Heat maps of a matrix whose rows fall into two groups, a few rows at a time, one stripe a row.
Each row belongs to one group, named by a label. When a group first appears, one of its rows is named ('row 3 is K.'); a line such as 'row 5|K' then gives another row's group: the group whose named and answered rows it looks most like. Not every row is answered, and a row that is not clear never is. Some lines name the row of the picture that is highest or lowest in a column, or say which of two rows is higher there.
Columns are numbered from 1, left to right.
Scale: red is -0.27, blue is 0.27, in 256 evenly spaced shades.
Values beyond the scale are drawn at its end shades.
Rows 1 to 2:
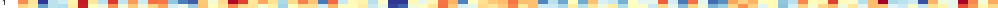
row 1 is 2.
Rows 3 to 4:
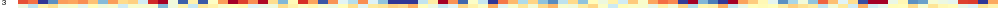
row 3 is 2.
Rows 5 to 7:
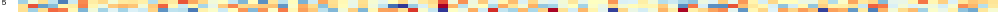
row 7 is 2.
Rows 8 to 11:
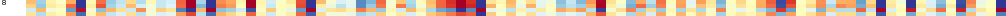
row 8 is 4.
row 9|4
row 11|4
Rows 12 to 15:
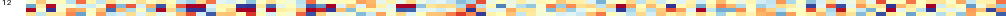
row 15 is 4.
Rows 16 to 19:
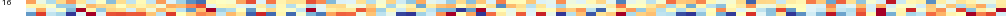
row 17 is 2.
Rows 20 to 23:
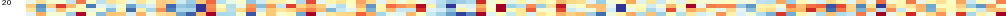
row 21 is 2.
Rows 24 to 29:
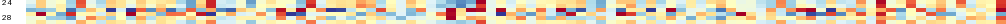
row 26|2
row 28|2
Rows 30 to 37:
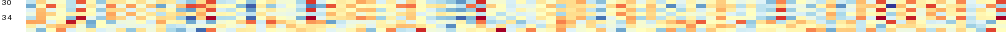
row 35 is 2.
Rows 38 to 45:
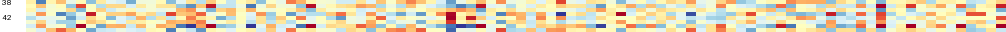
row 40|4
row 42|2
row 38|2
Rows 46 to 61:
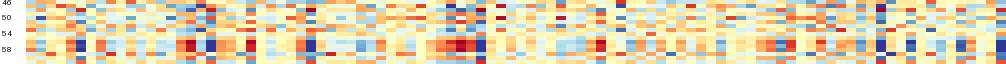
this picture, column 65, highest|59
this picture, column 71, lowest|50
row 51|4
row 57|4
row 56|4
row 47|2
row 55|4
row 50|2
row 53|2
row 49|4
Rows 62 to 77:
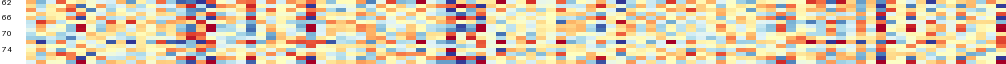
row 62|2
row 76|4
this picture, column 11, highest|72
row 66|4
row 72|2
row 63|4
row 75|2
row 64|2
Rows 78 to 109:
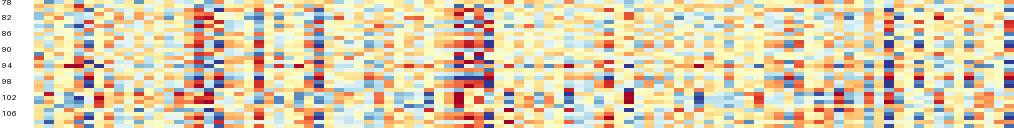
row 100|2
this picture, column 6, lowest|97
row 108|2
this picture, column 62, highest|97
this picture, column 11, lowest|101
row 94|2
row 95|4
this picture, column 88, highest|104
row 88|4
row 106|4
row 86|4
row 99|4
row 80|4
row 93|4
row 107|4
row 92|2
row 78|2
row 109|4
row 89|4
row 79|2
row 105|2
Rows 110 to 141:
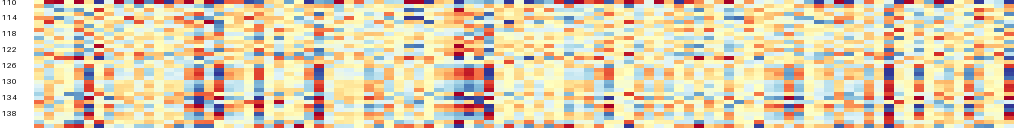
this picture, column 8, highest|134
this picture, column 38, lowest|110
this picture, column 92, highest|110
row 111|2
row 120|4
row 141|2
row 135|2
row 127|4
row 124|2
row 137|4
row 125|2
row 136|4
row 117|2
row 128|4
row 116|4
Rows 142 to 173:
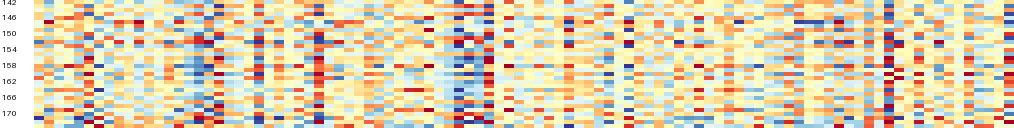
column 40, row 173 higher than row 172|Yes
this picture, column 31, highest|161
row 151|4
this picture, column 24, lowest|147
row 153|2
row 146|2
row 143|4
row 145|4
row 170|4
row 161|2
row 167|4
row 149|2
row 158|2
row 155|4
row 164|2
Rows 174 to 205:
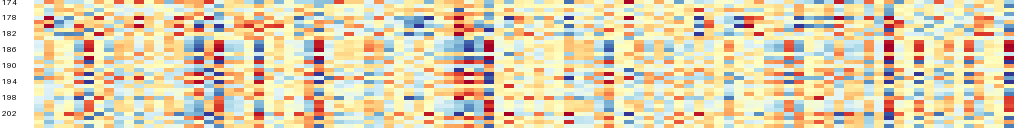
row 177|4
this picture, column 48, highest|178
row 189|4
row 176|2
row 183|2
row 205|4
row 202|2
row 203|4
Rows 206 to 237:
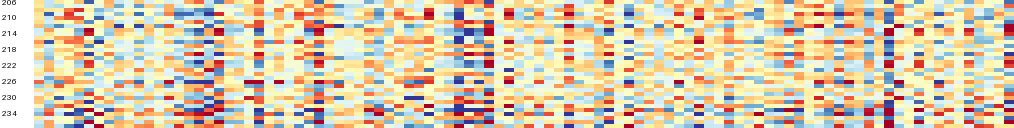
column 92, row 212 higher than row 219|No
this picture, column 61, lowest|233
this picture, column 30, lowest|212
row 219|4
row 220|2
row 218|2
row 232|2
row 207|2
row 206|4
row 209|2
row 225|2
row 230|2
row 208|2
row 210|2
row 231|4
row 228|4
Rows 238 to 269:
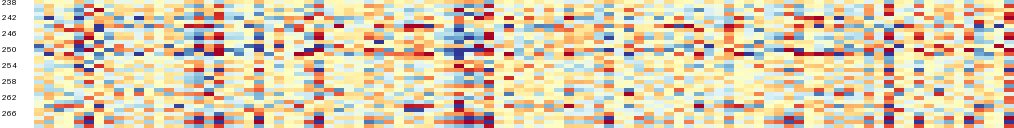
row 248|2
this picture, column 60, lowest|261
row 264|2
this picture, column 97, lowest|249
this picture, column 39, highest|265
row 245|2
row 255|4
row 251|2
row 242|2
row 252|2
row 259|4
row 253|4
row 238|4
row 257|2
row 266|4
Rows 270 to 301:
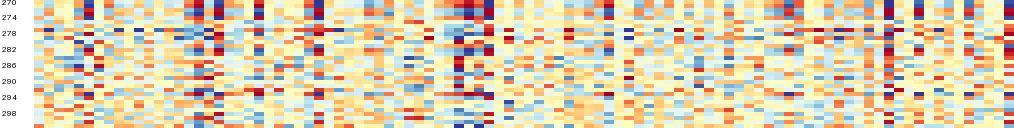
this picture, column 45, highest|301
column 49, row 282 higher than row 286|Yes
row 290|2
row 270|4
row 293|4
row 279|2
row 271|4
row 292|2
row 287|2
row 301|2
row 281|4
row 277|2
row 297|2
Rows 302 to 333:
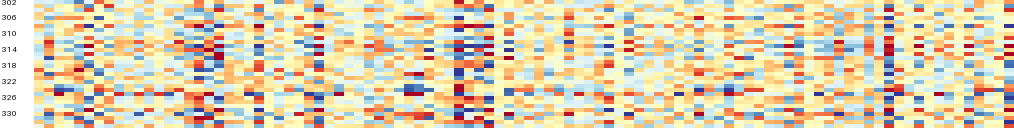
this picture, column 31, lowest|325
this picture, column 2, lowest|312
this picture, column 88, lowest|325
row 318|4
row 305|2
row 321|2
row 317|4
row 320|2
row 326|4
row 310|2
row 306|2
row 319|2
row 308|4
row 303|4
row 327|4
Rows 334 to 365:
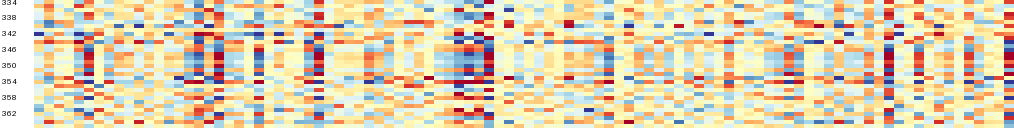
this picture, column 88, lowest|344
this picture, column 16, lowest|354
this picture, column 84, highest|354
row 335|2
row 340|2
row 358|4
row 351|4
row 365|4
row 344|2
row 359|2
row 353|2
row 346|4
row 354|4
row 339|2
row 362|4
